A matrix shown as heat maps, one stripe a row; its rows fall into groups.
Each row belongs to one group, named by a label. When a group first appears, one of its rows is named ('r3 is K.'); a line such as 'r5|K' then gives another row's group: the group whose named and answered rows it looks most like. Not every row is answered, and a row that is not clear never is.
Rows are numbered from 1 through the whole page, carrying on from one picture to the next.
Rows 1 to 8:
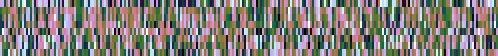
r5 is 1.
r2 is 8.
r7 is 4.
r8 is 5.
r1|5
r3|8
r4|8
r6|4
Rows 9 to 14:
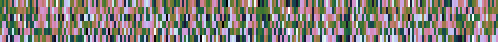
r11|5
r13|1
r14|5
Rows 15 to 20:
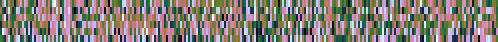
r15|4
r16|5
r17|4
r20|5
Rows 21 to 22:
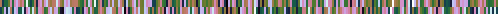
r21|8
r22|8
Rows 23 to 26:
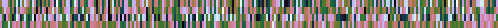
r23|1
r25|5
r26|5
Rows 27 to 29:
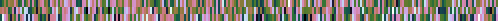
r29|1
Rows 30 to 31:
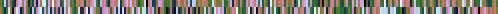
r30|4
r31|5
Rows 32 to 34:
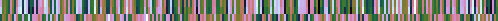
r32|4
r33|4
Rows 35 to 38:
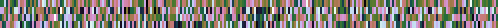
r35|4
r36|5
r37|8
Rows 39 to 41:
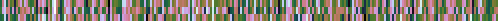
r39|4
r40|1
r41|4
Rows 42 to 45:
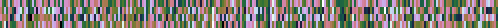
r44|5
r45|4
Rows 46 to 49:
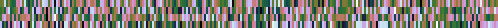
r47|5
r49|5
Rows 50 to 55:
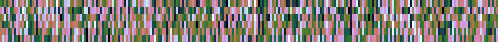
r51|5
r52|4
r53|8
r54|1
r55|1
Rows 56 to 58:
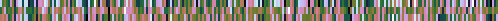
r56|4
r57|4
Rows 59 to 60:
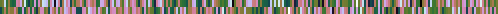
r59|4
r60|8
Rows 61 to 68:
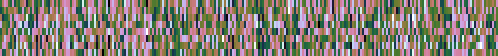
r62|8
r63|8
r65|8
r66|1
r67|1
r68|8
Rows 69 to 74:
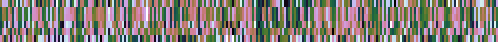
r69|1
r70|8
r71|8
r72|8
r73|1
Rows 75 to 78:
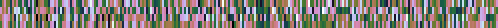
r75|1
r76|5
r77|1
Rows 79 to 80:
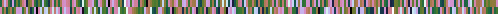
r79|1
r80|4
